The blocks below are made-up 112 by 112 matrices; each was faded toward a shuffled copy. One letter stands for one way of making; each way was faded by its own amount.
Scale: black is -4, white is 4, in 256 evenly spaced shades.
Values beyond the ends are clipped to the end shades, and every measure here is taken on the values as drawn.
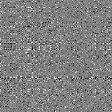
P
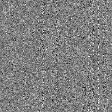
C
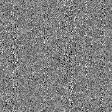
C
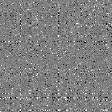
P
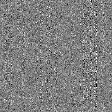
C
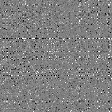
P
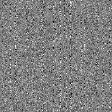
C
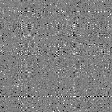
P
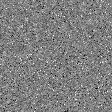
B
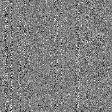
C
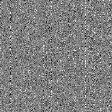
C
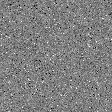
B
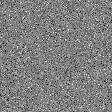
B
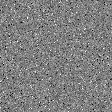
B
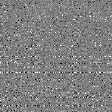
P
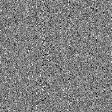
C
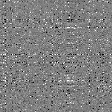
P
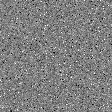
B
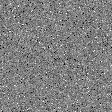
B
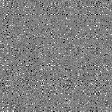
P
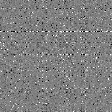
P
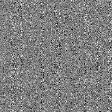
C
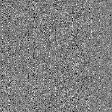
C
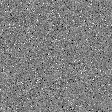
B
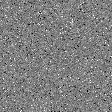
B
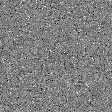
B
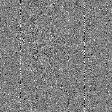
C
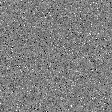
B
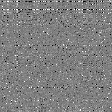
P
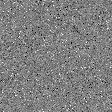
B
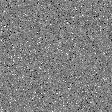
B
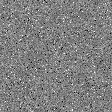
B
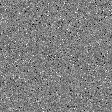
B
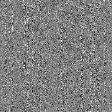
C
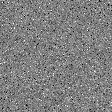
B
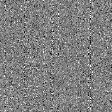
C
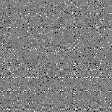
P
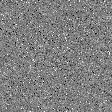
B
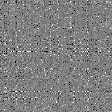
P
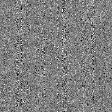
C
